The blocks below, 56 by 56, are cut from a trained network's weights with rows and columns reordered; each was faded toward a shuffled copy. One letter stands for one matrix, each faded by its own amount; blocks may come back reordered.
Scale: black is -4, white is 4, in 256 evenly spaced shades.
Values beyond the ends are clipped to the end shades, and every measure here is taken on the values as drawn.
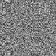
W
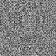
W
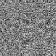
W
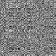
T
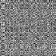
T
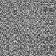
W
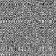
T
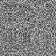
W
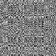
T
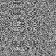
W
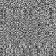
W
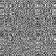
T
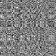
T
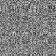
W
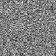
W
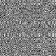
T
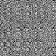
T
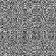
T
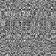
T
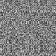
W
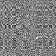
T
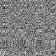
T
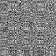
T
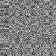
W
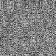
W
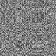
W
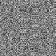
W
